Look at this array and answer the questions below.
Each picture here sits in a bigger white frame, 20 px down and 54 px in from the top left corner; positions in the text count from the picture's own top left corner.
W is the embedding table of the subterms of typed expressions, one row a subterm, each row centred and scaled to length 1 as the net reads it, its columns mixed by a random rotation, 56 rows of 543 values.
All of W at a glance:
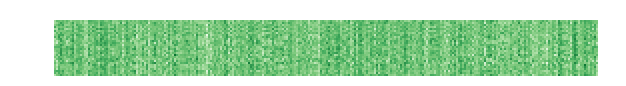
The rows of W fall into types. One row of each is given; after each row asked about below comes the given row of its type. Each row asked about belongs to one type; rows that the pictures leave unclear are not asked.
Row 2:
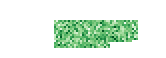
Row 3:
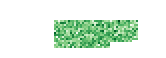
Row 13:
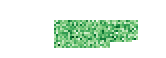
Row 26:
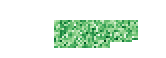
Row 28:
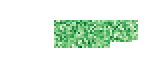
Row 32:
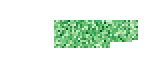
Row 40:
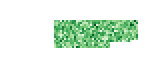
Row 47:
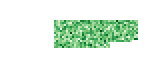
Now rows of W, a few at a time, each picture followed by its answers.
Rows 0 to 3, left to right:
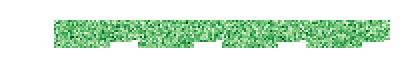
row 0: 13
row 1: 2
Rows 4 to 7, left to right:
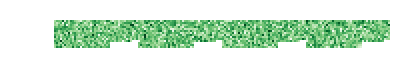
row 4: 40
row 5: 2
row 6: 47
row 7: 28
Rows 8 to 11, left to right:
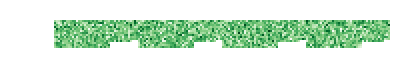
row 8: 2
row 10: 47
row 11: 28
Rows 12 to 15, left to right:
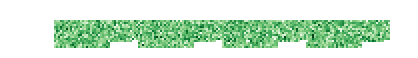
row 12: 32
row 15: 2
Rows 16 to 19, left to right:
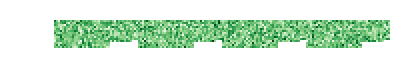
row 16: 28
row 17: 26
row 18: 26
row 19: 2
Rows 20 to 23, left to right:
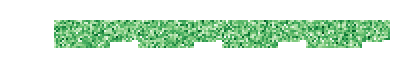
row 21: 3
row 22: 3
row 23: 47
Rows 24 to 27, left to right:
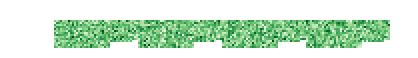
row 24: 13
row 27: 28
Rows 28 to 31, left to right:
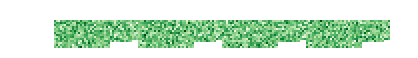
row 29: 32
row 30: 3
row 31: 13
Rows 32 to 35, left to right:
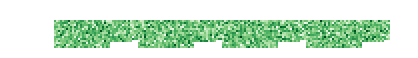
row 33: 2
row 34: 28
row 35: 13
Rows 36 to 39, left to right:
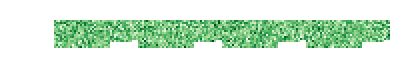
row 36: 28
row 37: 26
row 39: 32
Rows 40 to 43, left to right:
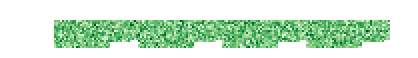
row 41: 3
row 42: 28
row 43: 3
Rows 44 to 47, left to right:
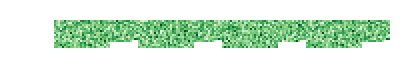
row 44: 47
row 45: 47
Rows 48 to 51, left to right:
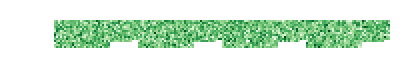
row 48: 3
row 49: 47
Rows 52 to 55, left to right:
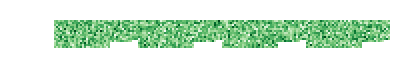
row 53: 40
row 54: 2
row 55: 13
